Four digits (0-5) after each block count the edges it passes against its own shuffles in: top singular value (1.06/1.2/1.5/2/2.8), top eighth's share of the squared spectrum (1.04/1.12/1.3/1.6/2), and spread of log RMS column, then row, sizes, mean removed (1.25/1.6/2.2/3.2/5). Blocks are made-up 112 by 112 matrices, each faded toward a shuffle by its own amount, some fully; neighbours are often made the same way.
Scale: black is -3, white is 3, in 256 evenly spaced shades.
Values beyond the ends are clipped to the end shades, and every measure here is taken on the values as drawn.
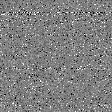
2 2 0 2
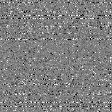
2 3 2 4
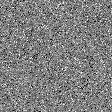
0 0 0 0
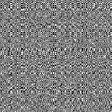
5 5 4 4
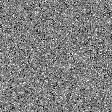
0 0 0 0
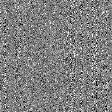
1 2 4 0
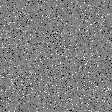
2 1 0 0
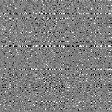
5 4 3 3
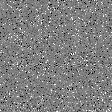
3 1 0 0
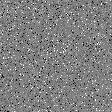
0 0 0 0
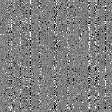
4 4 4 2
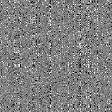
4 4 3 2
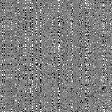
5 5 4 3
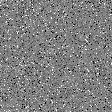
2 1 0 0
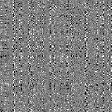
4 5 4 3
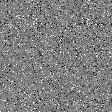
1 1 0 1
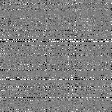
3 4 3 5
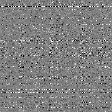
3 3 2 4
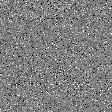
1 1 1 1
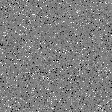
2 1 0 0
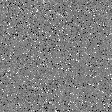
2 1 0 0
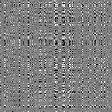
5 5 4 4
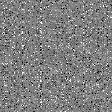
4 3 2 1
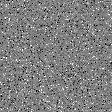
1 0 0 0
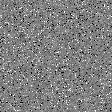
2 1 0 0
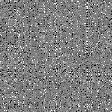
4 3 2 2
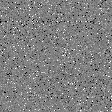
2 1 0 0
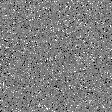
2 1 0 0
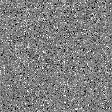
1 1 2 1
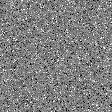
0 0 0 0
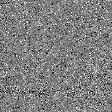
1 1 2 1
